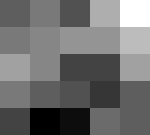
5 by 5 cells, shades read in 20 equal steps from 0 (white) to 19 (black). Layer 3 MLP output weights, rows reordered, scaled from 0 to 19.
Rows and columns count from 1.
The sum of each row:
41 40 51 62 74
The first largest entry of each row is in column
3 1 3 4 2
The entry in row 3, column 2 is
9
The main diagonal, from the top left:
12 9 14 15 12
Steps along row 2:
down down same down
